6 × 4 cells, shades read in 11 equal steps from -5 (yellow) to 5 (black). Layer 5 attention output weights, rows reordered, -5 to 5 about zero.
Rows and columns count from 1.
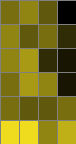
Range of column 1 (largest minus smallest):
5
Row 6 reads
-5 -5 -1 -3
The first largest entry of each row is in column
4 4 4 4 2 3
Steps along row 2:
up down up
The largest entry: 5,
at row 1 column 4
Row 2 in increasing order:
-1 0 1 3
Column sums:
-7 -8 3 13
